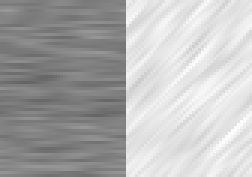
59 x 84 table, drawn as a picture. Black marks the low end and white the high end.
It is made of 1 by 2 panels. Panel 1,1: middling, streaked across, faint in contrast. Panel 1,2: very high, slanting up to the right, faint in contrast.
